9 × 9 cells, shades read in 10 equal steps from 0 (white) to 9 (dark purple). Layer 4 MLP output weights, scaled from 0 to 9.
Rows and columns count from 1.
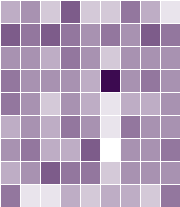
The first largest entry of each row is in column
4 1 4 6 1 4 5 3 1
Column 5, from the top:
2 4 4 3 3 4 6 5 2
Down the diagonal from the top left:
3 5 3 4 3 1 4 4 5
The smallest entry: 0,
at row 7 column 6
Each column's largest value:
6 5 6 6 6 9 5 6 5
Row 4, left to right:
5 4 4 4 3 9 4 5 4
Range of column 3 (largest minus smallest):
5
